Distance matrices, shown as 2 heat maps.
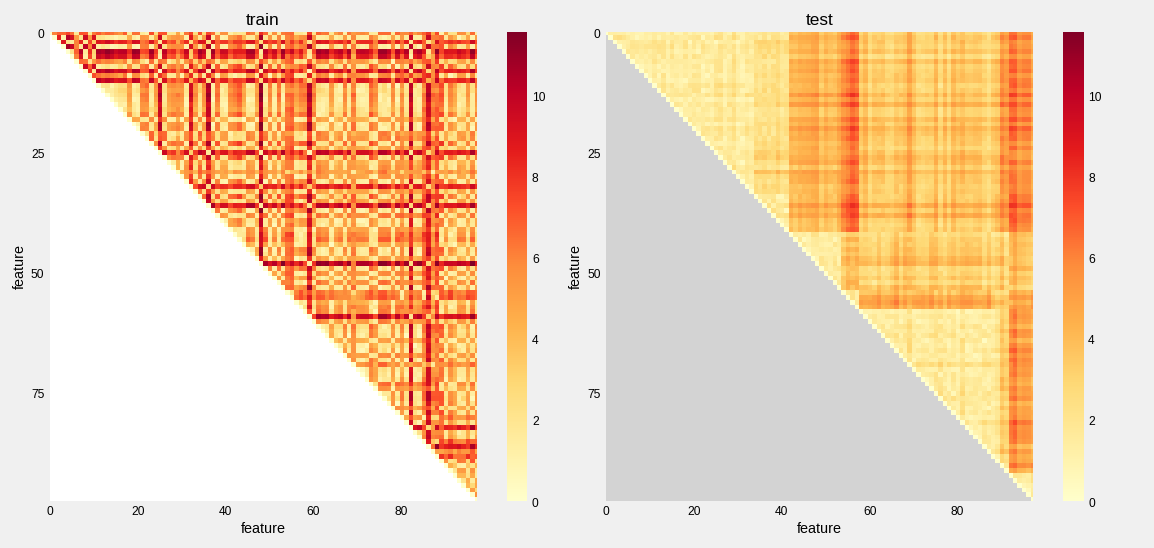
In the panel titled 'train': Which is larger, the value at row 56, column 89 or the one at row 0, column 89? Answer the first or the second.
the first
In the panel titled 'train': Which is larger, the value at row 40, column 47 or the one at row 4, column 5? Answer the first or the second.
the first
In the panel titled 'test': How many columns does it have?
98
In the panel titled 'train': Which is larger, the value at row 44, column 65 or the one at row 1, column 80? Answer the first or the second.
the second
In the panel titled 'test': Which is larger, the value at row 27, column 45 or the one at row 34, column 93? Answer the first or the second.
the second
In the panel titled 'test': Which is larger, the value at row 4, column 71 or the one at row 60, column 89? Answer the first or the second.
the first
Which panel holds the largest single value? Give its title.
train
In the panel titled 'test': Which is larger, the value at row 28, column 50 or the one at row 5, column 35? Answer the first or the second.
the first
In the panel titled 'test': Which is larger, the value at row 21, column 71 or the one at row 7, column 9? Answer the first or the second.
the first
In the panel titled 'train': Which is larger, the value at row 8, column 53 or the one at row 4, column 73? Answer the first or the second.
the first
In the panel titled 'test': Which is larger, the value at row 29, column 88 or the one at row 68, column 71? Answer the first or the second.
the first
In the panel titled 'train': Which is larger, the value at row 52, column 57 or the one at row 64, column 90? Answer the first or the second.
the second
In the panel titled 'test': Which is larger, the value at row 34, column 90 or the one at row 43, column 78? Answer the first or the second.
the first
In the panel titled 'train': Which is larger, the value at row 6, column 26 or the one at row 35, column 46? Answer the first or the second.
the first
